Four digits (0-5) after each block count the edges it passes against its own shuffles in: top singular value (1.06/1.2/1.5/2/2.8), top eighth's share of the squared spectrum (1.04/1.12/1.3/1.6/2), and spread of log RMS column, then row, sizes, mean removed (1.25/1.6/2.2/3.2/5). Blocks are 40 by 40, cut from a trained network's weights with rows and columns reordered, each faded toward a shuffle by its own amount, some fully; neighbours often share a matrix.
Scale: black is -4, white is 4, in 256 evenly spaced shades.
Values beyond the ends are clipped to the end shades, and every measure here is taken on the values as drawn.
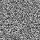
2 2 0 0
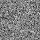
0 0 0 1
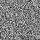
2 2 0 0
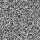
2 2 1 0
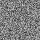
0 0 0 0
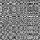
4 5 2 3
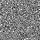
2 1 0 0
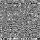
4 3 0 2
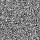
0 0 0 0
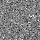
0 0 0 0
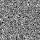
2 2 0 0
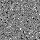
0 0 0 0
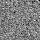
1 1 0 0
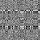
4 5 1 3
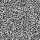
0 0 0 0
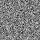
1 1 0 0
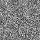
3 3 0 1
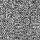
3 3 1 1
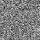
3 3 1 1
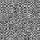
4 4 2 2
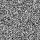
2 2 0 0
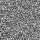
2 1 0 0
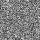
2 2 0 0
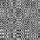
4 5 2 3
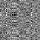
4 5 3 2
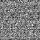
3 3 1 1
